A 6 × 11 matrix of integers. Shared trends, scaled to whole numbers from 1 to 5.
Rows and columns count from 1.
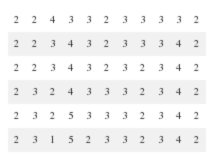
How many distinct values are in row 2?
3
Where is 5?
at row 5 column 4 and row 6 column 4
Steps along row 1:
same up down same down up same same same down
